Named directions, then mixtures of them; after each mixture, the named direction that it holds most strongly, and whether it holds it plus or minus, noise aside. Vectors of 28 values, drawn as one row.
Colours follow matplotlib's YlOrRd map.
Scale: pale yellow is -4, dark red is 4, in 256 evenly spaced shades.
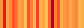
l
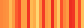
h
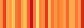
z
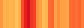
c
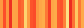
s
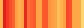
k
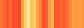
c, minus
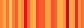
s, minus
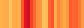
c, plus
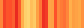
c, minus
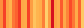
h, plus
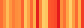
k, minus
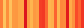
s, minus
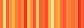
l, minus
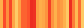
s, plus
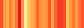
k, minus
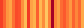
l, plus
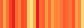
z, minus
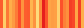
h, plus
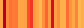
l, plus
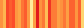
z, minus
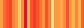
h, minus
